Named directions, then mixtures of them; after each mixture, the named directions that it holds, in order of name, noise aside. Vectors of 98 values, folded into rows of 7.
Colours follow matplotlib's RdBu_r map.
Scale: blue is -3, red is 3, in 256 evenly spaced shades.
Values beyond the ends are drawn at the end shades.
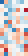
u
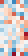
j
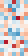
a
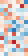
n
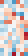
j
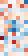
n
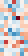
a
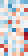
j, u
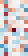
n, u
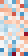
j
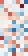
j, n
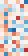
n, u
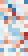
a, j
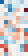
u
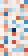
n, u
